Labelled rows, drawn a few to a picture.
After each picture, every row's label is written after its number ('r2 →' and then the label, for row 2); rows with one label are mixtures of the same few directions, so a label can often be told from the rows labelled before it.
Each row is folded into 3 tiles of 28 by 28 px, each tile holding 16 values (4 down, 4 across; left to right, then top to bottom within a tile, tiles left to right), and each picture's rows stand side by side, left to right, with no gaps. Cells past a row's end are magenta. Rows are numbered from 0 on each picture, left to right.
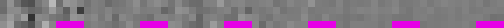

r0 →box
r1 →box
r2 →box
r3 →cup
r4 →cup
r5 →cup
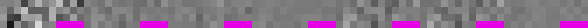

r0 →cup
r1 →cup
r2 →box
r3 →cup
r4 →cup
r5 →cup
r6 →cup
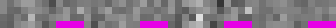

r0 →box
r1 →cup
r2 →box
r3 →box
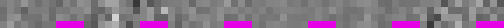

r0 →cup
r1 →box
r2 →cup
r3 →box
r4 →box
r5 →cup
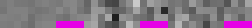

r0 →box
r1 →box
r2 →cup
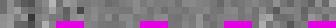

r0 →box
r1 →box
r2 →box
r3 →cup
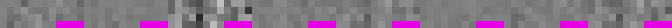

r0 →cup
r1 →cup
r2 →box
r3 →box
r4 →box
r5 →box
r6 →cup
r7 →box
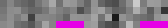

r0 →box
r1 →box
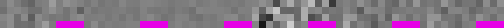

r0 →box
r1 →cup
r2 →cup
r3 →cup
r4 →cup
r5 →cup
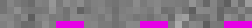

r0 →box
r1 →box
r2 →cup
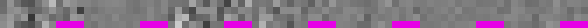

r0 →box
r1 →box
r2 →cup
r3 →cup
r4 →box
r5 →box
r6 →box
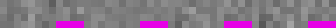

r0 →box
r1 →cup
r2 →cup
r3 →cup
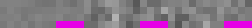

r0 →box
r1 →box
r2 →cup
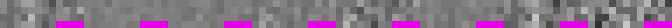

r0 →box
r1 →cup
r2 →box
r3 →cup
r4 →cup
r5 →box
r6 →box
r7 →cup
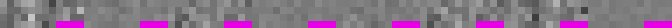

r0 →box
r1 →box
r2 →cup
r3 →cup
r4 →cup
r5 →cup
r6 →box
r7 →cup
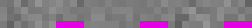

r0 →cup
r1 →cup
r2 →cup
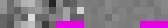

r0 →box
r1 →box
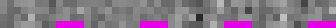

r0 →box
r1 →cup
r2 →box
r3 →box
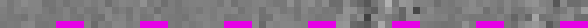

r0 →box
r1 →cup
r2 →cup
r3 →cup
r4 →box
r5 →box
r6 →box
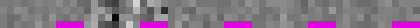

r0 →cup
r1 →box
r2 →cup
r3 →box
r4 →box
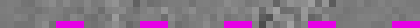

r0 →box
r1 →box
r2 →cup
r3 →cup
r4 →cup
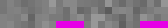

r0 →box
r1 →cup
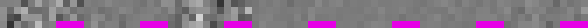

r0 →cup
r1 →cup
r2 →box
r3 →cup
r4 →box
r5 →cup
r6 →box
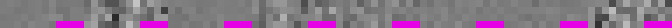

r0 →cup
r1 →box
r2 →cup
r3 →box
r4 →cup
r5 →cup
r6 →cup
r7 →cup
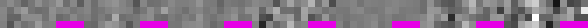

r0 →cup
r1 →box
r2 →box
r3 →cup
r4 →cup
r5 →box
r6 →box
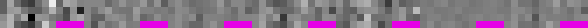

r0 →box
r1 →cup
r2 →box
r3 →box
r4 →box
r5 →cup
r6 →box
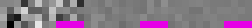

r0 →cup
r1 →cup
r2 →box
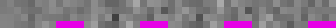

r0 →box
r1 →box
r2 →box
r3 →cup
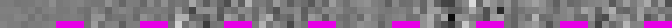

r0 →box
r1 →cup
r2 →cup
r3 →cup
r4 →box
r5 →box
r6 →box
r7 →cup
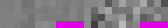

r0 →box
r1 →cup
